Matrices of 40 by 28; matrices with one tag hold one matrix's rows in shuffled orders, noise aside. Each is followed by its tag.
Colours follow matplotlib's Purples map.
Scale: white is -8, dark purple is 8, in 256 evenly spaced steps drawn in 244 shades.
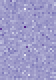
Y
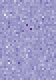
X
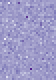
X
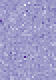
Y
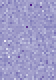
X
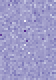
Y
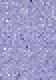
X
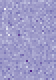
X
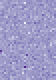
Y
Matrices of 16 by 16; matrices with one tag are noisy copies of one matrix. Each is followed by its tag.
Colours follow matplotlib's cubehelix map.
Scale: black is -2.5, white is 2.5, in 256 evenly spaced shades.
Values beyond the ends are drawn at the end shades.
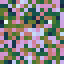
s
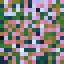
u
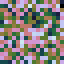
s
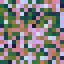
s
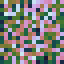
u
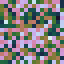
s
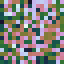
u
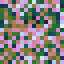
s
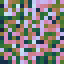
u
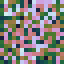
u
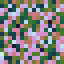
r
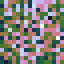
u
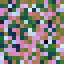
r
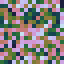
s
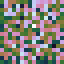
u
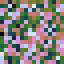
r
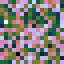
s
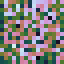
u
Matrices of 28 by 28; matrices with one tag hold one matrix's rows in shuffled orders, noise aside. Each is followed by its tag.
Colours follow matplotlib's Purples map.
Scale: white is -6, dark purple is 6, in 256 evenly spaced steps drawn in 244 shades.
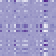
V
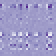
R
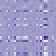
V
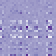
R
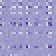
R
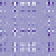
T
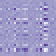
V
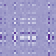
T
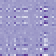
V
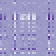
T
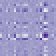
V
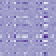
V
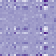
V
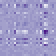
V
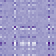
T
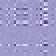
V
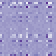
R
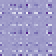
R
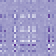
T
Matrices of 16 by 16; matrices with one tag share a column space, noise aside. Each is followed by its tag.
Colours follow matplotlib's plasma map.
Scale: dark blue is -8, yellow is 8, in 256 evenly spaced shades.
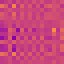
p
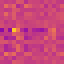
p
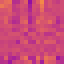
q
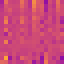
q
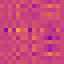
p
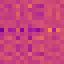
p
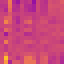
q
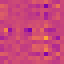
p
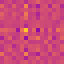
p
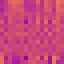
q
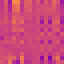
q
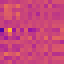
p
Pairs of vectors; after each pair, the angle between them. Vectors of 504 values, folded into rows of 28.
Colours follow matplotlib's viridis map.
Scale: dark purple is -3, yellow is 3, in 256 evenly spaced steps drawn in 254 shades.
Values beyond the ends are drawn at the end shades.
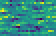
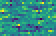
nearly parallel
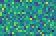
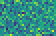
nearly opposite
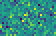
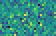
nearly parallel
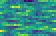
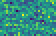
partly aligned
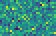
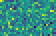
partly opposed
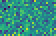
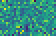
nearly opposite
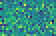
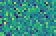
partly aligned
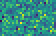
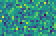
nearly opposite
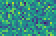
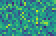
nearly opposite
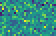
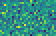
orthogonal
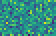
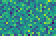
nearly parallel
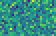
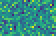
nearly parallel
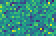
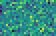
nearly opposite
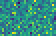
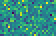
partly opposed
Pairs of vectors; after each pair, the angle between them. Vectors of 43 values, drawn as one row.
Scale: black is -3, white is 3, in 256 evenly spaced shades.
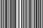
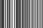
partly opposed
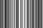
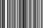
partly opposed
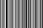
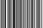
nearly opposite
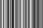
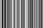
partly opposed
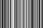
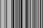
partly opposed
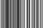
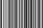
partly opposed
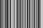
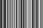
orthogonal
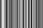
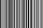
partly aligned
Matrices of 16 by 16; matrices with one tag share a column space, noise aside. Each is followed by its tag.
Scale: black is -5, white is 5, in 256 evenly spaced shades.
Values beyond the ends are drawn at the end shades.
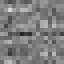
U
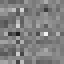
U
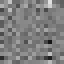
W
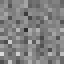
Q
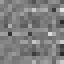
U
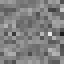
U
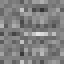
U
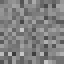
Q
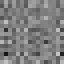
Q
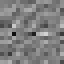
U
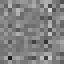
W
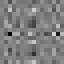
U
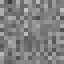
W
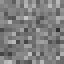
Q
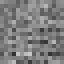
Q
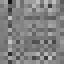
W
